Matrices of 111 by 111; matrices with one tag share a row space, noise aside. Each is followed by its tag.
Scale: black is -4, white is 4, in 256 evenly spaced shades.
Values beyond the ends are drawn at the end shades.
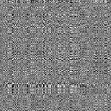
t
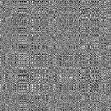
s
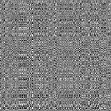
s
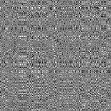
s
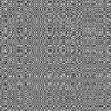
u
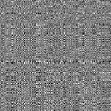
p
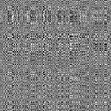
t
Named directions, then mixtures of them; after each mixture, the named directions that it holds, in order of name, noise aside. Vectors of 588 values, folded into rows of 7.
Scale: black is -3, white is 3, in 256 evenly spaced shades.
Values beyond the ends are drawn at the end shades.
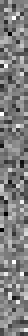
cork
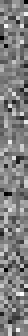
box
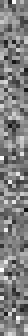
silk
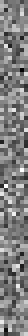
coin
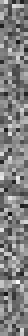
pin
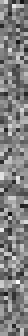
pin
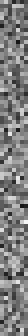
pin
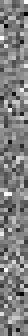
box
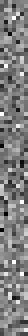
cork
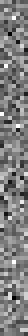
cork, pin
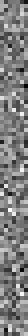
box, coin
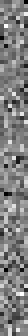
box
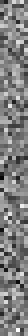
box, pin
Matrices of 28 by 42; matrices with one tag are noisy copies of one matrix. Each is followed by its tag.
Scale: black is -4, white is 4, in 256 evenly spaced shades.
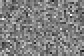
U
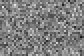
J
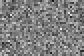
U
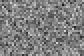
J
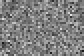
U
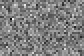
J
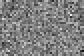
U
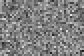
U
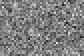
J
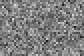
J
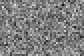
J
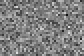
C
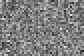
U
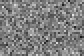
J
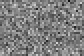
J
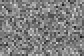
J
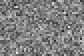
C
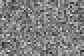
U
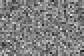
U
